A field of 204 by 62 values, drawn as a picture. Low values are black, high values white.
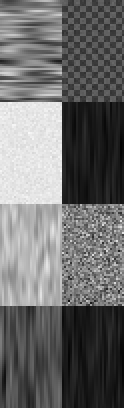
It is made of 4 by 2 panels. Panel 1,1: middling, streaked across, strong in contrast. Panel 1,2: low, checkered. Panel 2,1: very high, fine-grained, faint in contrast. Panel 2,2: very low, streaked downward, faint in contrast. Panel 3,1: high, streaked downward. Panel 3,2: middling, fine-grained, strong in contrast. Panel 4,1: low, streaked downward. Panel 4,2: very low, streaked downward, faint in contrast.
